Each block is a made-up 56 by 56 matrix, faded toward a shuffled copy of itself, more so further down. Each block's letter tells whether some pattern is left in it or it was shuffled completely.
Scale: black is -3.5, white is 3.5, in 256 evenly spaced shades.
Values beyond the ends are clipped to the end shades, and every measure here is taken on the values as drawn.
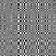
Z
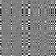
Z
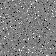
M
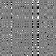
Z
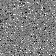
M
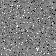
M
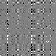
Z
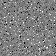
M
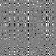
Z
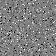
M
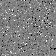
M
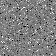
M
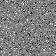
M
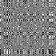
Z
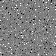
M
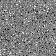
M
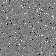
M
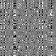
Z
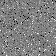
M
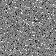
M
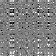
Z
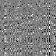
Z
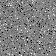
M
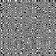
Z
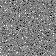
M
